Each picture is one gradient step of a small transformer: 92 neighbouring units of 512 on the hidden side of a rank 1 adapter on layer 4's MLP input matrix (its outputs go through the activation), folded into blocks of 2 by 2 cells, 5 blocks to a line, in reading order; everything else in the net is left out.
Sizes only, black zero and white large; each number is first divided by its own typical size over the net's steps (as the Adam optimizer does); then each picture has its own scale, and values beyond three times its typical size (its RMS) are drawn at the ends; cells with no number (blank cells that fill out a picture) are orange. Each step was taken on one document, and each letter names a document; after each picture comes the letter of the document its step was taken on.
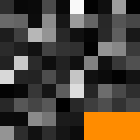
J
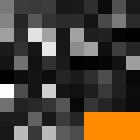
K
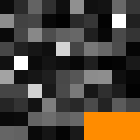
J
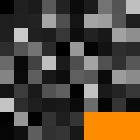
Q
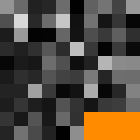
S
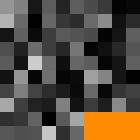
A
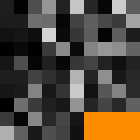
J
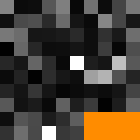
A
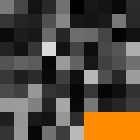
S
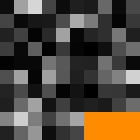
S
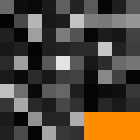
K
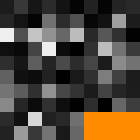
K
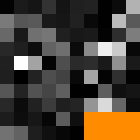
J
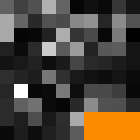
K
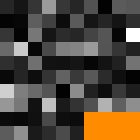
J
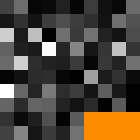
K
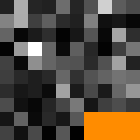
Q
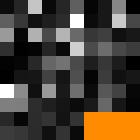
K
